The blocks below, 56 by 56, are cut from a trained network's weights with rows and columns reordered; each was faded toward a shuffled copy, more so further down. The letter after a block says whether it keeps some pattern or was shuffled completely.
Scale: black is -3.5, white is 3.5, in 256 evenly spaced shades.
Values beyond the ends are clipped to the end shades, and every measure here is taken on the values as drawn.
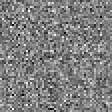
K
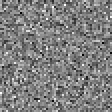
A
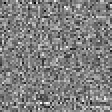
K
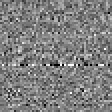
K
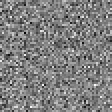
K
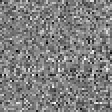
K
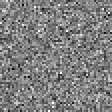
A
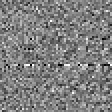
K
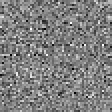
K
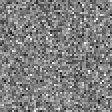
A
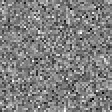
A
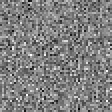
K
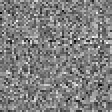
K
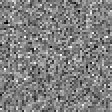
A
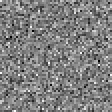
A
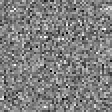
K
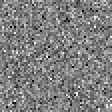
A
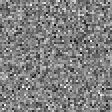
A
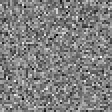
A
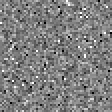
A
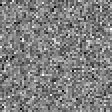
A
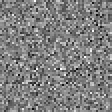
K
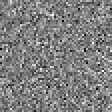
K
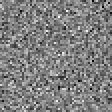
K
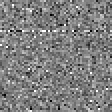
K
